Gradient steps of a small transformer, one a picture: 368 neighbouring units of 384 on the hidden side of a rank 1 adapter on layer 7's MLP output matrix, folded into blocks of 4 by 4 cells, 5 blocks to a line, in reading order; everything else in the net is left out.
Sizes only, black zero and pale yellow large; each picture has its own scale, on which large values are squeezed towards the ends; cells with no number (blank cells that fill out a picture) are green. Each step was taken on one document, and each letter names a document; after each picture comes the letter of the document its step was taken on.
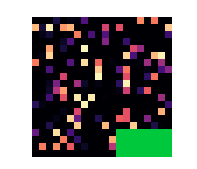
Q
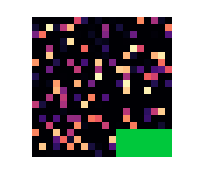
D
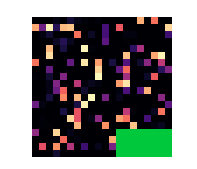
Q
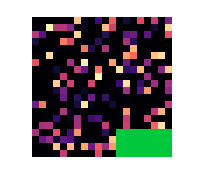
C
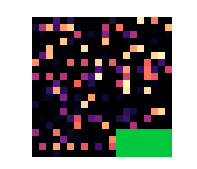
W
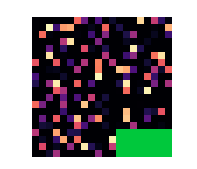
D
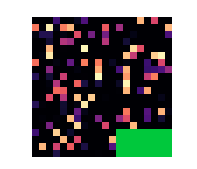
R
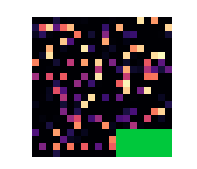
W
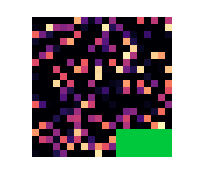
C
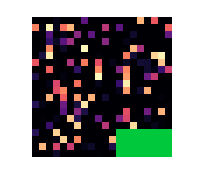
R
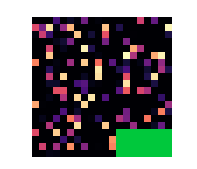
Q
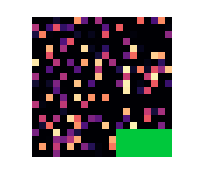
D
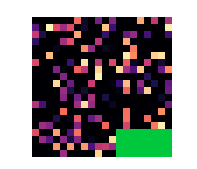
C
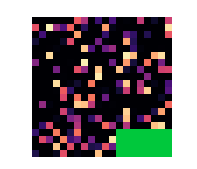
C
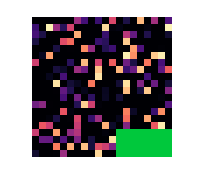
C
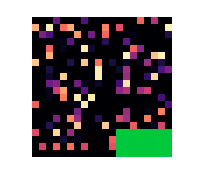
Q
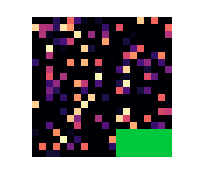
Q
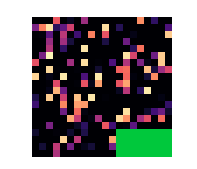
R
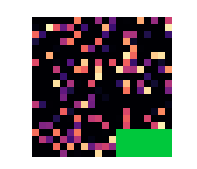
C
